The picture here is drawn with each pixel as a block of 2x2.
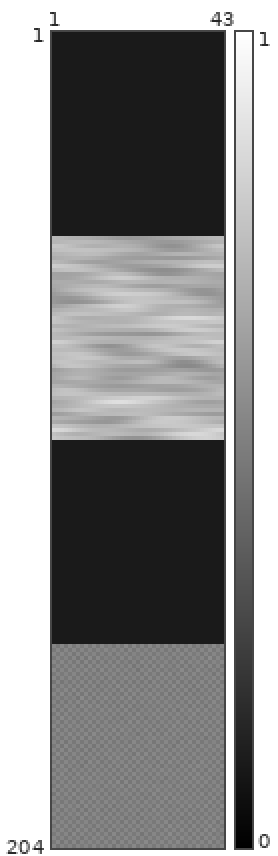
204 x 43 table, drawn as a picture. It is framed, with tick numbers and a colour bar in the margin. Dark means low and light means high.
The table splits into 4 rows of 1 panel. Panel 1,1: very low, flat. Panel 2,1: high, streaked across. Panel 3,1: very low, flat. Panel 4,1: middling, checkered, faint in contrast.
